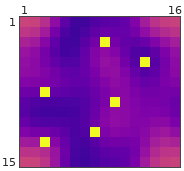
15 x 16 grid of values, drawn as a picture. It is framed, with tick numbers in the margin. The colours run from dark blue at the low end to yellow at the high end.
Stripes: none. Odd rows or columns: none. Histogram: skewed, a long tail of high values. Lone odd cells: 6, each higher than its neighbours. Calmest part: middle right.
